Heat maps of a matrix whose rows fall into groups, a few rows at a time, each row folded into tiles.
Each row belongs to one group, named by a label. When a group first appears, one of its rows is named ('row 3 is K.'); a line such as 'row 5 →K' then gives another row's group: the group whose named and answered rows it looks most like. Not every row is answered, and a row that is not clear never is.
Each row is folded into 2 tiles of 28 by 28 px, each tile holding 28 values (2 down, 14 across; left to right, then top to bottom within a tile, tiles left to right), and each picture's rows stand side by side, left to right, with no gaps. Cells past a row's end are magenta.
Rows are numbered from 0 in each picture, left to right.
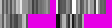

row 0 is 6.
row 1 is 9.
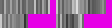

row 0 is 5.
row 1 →6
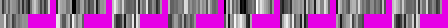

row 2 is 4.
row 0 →5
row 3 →9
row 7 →4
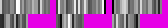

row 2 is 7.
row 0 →9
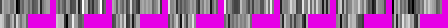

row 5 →7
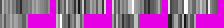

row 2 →6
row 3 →9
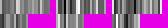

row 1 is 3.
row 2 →5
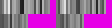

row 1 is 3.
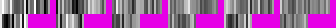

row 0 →4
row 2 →3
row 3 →6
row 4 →4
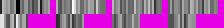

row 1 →9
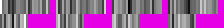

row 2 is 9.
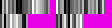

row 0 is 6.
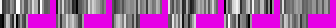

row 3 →5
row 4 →7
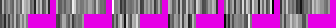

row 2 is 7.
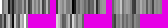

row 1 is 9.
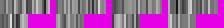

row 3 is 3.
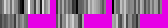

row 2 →7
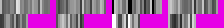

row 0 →9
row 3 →4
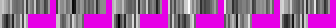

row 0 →4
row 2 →4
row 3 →6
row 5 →4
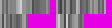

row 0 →6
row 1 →3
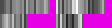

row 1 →6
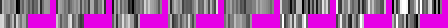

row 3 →3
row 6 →5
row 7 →7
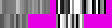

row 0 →9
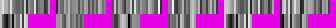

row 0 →4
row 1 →7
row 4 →4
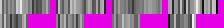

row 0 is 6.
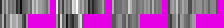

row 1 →6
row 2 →9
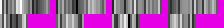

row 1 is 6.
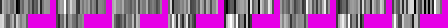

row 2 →4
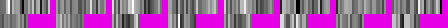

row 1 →5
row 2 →6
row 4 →6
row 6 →7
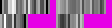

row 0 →7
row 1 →4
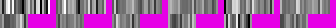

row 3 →4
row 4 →7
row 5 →9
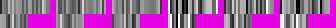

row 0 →7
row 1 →5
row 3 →3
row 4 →7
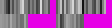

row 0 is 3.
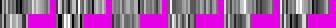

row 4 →6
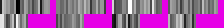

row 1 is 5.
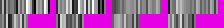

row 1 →7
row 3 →7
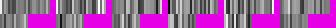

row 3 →7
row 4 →3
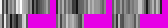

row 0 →6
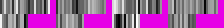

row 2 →4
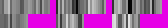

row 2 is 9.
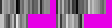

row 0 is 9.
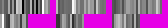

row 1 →9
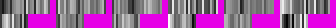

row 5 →4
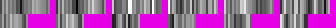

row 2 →9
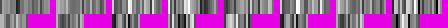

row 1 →4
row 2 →9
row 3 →6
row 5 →9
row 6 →4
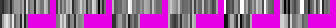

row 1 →7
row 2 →9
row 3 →4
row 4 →9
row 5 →3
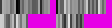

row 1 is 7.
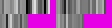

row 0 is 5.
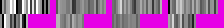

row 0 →7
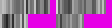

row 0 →4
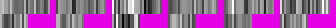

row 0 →4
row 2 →6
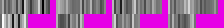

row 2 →3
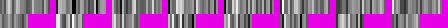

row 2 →3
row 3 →7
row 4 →7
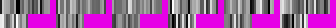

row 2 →9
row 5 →4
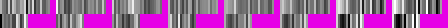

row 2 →6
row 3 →3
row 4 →4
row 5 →4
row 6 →4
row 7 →4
